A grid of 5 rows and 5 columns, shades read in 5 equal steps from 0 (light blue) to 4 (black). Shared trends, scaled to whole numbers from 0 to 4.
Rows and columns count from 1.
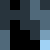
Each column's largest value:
3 4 4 4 3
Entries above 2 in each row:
4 3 4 3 3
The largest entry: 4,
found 7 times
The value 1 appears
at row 4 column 5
